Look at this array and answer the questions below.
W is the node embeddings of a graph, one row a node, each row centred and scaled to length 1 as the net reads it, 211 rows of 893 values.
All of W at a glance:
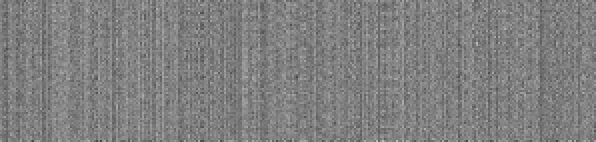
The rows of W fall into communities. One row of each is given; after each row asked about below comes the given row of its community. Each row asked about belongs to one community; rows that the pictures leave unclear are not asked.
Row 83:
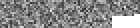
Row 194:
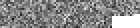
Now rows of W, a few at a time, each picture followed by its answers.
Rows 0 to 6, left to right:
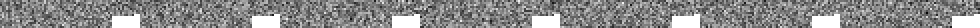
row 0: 83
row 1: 83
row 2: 83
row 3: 83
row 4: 194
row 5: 194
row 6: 194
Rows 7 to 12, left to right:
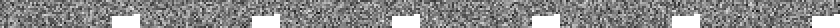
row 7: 194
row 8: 194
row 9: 194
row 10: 83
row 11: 194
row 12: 194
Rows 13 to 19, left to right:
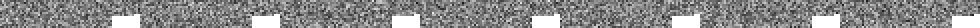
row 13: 83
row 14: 194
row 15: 83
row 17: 194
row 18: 83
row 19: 83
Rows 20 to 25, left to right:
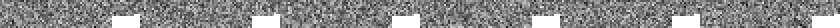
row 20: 83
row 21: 83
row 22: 194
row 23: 83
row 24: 194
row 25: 194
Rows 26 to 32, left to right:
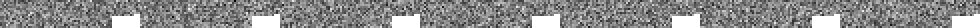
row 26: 194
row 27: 83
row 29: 194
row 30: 194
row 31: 194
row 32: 194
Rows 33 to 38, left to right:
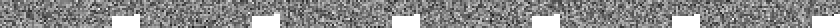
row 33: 83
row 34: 194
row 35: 83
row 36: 83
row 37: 83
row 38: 83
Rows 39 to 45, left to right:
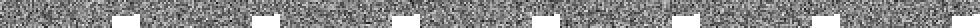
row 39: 83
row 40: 194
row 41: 83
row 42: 83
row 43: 83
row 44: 83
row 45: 194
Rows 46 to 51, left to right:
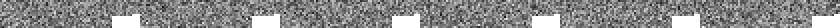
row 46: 194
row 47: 194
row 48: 194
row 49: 194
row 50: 194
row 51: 83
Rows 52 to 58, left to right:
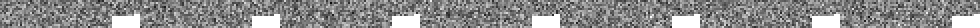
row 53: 83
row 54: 83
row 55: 83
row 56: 194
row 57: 194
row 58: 83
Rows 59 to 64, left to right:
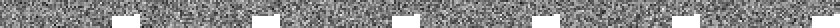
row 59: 194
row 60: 83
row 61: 194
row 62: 194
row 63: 194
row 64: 194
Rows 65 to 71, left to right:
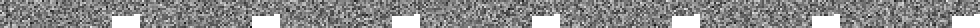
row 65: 194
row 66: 194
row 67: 194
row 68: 194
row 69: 194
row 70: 83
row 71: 194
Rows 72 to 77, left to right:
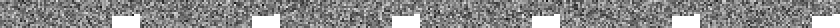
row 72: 83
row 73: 83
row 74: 83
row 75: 83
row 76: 83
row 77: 194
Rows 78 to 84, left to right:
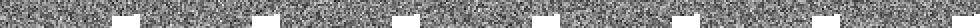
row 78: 83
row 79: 83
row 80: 194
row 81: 83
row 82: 194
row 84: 83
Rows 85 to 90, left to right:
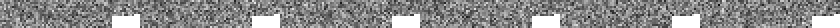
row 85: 83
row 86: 83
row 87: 83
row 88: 83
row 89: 194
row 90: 83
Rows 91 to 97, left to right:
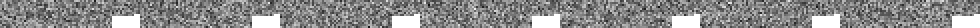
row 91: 83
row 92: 83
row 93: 194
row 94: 83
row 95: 83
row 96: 194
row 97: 83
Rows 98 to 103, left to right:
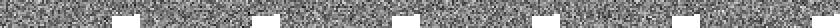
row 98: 194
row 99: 83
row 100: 83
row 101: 194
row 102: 83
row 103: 194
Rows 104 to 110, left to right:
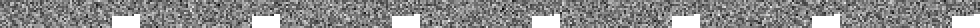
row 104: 83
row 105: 83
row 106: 194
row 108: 83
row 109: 194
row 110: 194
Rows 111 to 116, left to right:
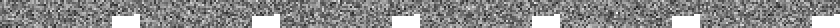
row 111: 83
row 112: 194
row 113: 83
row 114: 83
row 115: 83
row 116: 83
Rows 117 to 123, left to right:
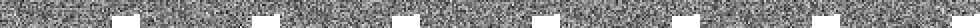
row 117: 83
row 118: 83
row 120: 194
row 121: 194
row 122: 83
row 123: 194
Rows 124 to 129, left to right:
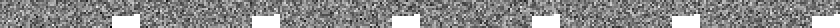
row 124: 194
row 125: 83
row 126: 83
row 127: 194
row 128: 194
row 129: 194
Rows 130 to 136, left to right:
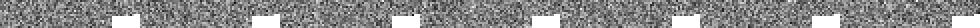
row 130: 194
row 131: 83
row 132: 83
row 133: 83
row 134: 83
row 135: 194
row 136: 83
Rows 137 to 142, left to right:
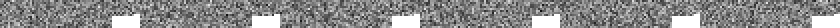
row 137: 194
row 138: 83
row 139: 83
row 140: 83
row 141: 194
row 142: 194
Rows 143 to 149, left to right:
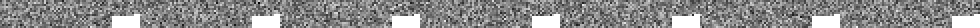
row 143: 194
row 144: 194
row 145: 83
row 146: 194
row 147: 83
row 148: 194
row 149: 194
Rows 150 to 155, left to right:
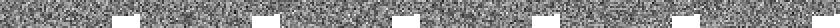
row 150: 83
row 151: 83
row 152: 194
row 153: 83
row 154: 83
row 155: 194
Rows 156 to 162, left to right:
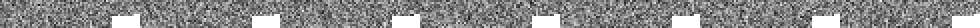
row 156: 194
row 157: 194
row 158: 83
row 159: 83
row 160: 194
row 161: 194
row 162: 194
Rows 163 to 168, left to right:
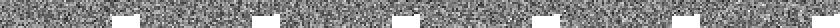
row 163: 83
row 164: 194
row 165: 83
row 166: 83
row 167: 194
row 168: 194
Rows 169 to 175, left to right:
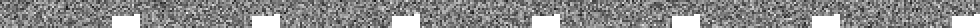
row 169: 194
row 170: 83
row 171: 194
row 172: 194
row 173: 83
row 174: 194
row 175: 194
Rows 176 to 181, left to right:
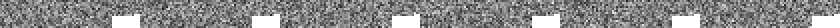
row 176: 194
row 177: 194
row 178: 83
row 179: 194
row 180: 83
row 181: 83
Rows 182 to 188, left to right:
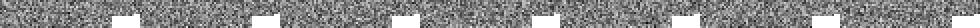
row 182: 194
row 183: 194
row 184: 194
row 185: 83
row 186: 83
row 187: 194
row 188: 83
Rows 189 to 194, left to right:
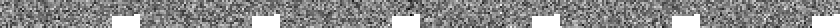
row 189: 83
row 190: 83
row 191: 83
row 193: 194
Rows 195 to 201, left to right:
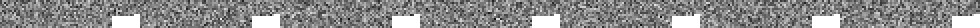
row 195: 83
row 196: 194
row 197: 194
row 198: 83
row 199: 194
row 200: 194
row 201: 83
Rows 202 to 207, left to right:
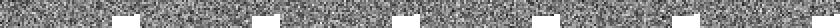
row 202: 83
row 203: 194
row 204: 83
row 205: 83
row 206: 194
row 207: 194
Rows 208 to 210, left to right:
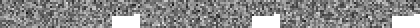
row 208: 83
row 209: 194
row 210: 83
